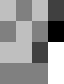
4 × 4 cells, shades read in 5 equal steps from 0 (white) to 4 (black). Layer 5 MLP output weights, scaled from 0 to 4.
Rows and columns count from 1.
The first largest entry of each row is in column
4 4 3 1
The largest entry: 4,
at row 2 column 4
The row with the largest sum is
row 2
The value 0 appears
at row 3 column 4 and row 4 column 4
